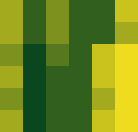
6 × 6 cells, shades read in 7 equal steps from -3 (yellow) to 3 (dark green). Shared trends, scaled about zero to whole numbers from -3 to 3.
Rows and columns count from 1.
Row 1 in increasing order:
-2 -1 0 2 2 2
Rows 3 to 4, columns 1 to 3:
0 3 1 / -1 3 2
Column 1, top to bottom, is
-1 -1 0 -1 0 -1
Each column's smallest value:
-1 2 0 2 -2 -3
